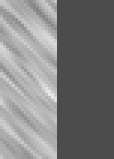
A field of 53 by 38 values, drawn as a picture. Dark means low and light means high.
It is made of 1 by 2 panels. Panel 1,1: high, slanting down to the right. Panel 1,2: low, flat.
